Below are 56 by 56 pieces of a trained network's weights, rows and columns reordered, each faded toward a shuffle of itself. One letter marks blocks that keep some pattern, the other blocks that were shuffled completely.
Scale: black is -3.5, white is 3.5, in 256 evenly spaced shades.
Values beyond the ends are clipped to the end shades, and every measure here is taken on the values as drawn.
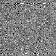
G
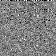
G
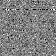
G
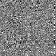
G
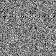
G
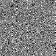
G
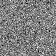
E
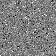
E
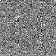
G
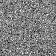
E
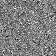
E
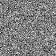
E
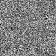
G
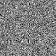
G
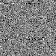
G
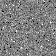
E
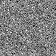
E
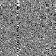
G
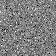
E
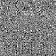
G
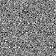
G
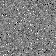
E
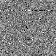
G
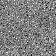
E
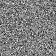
E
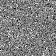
E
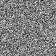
E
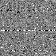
G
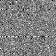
G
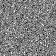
E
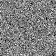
E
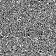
E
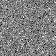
E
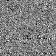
G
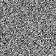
G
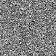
G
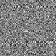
G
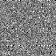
G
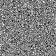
E
